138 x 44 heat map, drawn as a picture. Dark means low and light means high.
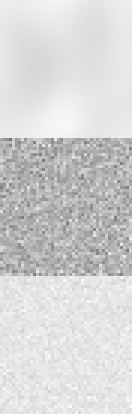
The table splits into 3 rows of 1 panel. Panel 1,1: very high, smooth, faint in contrast. Panel 2,1: high, fine-grained. Panel 3,1: very high, fine-grained, faint in contrast.
